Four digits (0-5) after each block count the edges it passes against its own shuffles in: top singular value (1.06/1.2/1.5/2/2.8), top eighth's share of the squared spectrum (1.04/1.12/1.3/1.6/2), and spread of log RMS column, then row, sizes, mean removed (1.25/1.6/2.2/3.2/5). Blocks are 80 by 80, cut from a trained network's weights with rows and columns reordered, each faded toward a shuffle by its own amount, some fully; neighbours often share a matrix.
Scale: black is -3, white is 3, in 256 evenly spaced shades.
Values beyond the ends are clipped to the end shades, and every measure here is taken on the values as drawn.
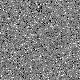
1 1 0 0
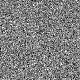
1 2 1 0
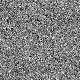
0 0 0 0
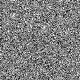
2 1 0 0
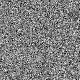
0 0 0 0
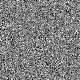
1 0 0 0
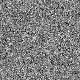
0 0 0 0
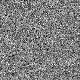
1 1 0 0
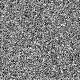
1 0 0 0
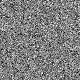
0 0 0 0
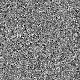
2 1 0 0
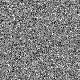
0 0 0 0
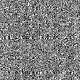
3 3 0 2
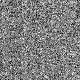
3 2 0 1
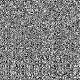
3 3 0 2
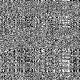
4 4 1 3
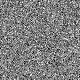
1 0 0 0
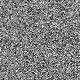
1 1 0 0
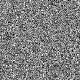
2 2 1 1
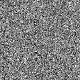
2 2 1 0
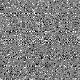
4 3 0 3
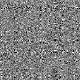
3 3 2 2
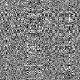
4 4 2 2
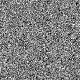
2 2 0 0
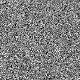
2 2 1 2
